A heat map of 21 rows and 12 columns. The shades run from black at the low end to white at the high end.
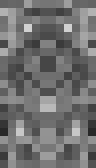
Seam: none. Slope: none. Mirror symmetry: left to right.
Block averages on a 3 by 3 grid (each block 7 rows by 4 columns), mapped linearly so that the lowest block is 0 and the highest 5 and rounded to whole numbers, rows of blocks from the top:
5 0 5
1 3 1
2 4 2
